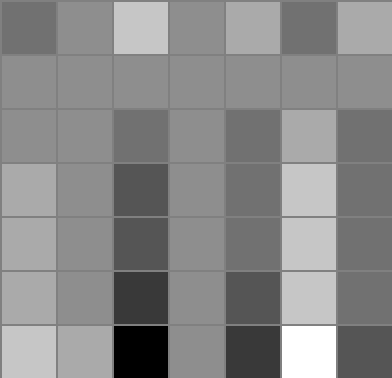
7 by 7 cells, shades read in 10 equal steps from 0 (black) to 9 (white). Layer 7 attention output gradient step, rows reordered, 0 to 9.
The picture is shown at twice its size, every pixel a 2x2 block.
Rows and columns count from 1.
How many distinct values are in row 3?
3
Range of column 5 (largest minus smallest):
4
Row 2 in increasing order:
5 5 5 5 5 5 5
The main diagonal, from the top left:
4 5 4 5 4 7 3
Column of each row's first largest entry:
3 1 6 6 6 6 6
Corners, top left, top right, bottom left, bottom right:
4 6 7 3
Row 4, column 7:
4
